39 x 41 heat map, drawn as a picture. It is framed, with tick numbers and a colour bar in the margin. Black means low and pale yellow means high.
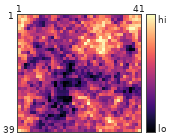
The histogram is bell-shaped. The ninth with the highest average is the top right. The field is mottled with small blotches. No single row or column stands out from its neighbours. On average the colour sits 50% of the way up the scale.
